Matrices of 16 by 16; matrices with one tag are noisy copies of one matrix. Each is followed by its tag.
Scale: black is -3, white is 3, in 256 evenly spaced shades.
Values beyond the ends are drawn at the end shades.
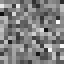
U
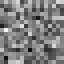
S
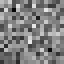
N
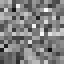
N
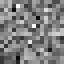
N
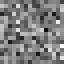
U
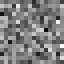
U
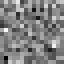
S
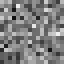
N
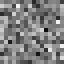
U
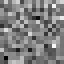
S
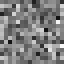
U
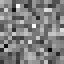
N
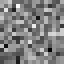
N
